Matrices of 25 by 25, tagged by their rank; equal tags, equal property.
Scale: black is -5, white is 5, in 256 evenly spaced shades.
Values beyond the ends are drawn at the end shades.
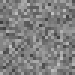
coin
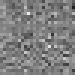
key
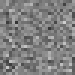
key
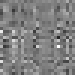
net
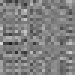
net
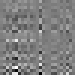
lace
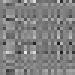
lace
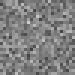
coin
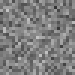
coin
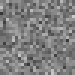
coin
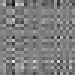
lace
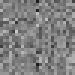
key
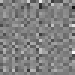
net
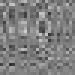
net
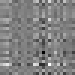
lace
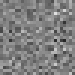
key
